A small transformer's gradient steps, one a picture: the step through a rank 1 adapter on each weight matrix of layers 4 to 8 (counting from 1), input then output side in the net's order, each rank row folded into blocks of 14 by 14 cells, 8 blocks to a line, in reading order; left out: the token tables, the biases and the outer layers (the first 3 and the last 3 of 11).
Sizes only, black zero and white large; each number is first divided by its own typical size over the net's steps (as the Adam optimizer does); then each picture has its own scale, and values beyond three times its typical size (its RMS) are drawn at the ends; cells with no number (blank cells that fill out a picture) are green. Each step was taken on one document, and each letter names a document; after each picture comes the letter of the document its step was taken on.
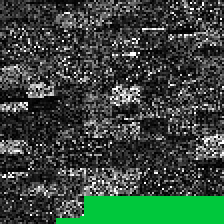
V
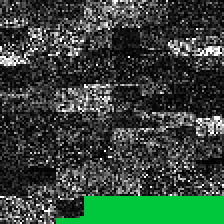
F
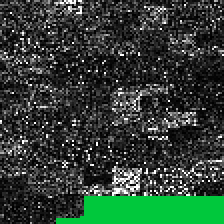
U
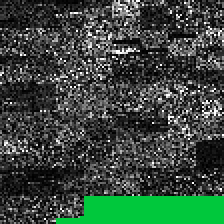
V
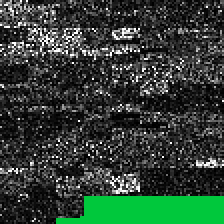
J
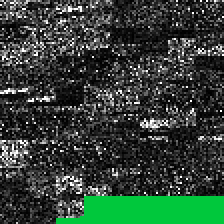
U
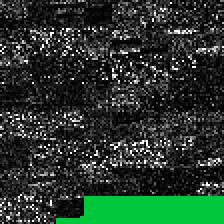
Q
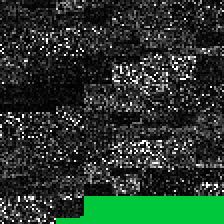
Q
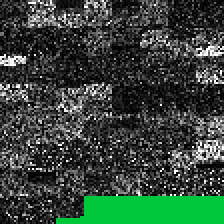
F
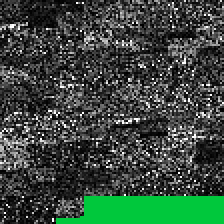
V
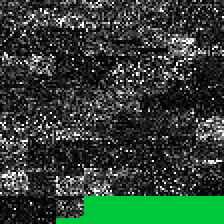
U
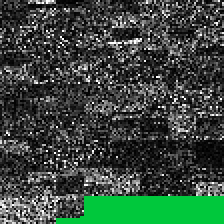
V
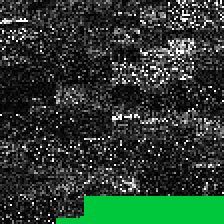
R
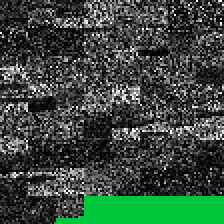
V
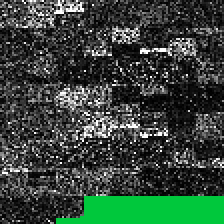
J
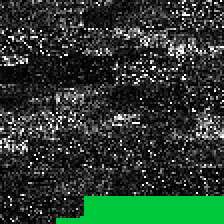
R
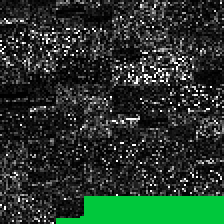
Q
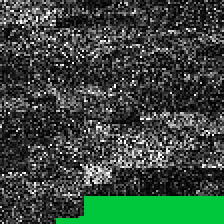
J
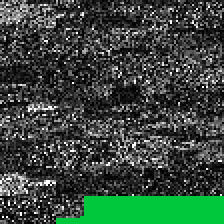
F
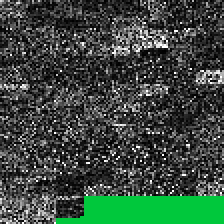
V
